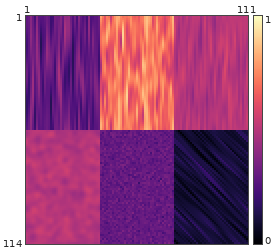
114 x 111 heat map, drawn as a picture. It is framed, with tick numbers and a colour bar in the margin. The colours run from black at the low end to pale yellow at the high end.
It is made of 2 by 3 panels. Panel 1,1: low, streaked downward. Panel 1,2: high, streaked downward. Panel 1,3: middling, streaked downward, faint in contrast. Panel 2,1: middling, blotchy, faint in contrast. Panel 2,2: low, fine-grained, faint in contrast. Panel 2,3: very low, slanting down to the right, faint in contrast.
